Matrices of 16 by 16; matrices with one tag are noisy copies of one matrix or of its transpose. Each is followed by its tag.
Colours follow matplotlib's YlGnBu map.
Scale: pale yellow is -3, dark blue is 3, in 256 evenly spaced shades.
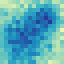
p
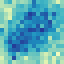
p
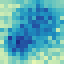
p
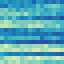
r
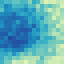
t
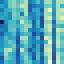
r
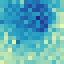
t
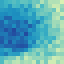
t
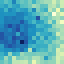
t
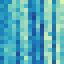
r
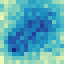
p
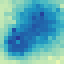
p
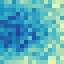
t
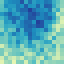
t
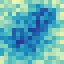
p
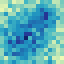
p
